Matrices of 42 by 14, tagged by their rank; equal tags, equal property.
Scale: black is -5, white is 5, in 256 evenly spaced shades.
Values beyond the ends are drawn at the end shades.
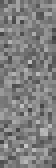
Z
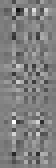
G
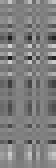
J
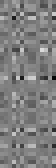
G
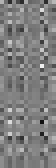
G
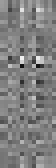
G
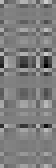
J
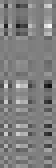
J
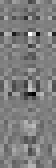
G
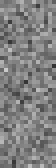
Z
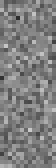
Z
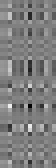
J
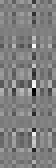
J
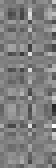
G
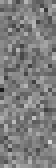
Z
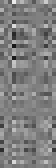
G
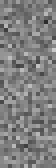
Z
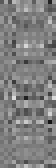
G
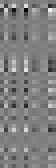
J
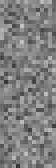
Z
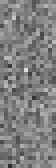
Z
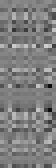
G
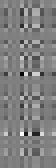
J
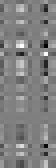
J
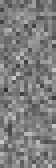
Z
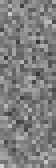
Z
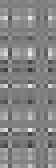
J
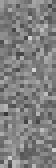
Z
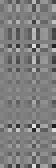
J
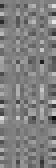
G
